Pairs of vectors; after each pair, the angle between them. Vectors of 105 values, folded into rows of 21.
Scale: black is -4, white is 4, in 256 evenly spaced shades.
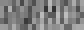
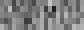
nearly parallel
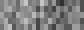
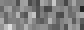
partly aligned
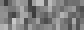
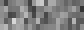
nearly parallel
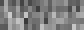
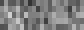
nearly parallel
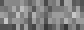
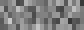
orthogonal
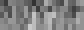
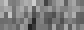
nearly opposite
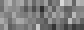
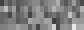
partly opposed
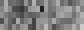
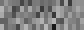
partly aligned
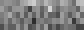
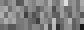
partly aligned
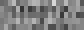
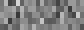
partly opposed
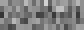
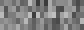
partly opposed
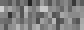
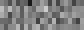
nearly parallel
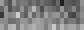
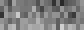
nearly parallel
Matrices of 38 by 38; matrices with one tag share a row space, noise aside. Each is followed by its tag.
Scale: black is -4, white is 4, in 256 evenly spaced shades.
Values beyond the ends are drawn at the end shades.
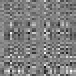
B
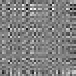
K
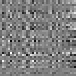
K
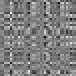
B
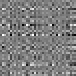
K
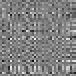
K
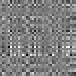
K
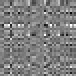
B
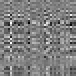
B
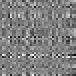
K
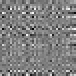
K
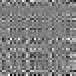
K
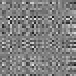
K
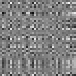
K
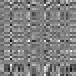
B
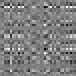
B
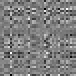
B
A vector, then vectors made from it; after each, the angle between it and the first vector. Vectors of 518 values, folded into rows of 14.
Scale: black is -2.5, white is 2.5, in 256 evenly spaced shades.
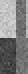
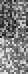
partly opposed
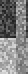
nearly opposite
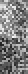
partly aligned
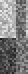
nearly parallel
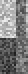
nearly parallel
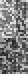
partly aligned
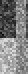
nearly opposite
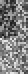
partly opposed
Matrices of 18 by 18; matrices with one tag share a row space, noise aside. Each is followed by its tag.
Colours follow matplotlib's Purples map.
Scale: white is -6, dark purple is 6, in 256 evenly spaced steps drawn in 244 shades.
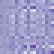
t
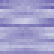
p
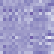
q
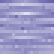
p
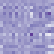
q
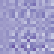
t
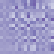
t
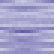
p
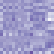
q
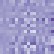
t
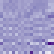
q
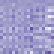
q
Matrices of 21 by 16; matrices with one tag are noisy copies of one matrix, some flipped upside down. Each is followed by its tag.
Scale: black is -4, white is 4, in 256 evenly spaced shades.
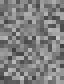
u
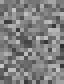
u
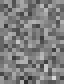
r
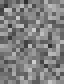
u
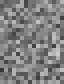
u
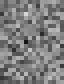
u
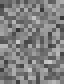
u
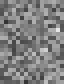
u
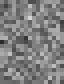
u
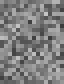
u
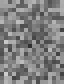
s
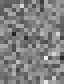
u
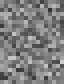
r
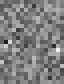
u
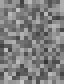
s
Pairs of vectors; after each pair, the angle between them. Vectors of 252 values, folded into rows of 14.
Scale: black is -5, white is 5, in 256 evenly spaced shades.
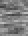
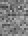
partly aligned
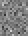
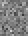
nearly parallel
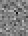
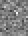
nearly opposite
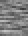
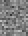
partly aligned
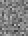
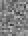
orthogonal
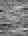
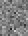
orthogonal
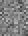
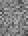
nearly parallel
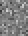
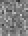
partly opposed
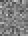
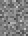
orthogonal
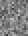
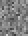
nearly opposite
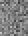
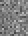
nearly opposite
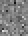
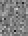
partly opposed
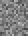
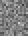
nearly parallel
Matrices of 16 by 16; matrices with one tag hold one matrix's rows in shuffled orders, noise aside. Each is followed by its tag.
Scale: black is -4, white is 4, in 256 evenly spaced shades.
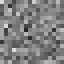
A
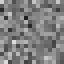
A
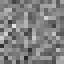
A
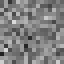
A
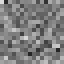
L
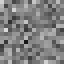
A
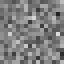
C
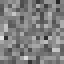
L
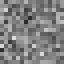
A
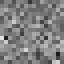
L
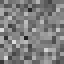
A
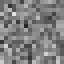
A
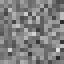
C
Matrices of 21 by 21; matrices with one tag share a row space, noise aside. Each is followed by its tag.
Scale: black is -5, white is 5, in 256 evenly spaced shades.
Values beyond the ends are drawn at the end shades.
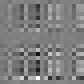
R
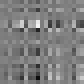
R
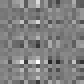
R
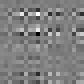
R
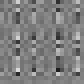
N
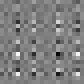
N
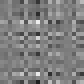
R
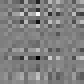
R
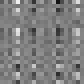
N
